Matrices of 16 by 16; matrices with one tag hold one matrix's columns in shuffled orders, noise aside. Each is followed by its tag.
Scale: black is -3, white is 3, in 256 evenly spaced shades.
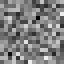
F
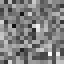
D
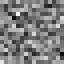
F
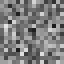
D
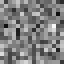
D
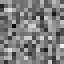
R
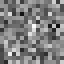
D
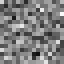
F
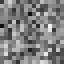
D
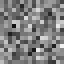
R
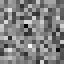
R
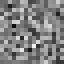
R
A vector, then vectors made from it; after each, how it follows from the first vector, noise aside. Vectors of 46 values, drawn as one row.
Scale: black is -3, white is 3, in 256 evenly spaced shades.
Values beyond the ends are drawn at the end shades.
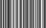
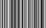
negated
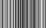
sign-scrambled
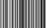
sign-scrambled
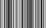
sign-scrambled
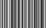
negated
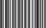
reversed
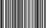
reversed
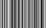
negated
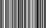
reversed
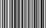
negated
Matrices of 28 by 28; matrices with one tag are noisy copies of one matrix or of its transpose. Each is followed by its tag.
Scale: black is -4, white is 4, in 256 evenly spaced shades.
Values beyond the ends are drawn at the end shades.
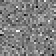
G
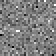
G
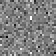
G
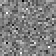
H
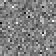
H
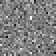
G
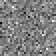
H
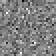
H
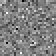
H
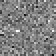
G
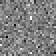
G
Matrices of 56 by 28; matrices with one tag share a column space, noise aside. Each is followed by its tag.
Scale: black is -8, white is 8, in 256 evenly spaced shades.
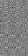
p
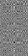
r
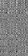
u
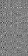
p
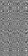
r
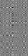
p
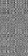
u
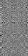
p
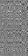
r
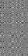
p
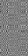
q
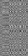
q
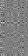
p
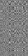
r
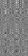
u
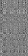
u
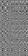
r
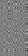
r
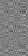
q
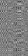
r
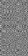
q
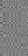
p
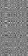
p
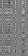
u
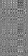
u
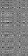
p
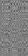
r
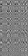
r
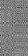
p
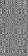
u
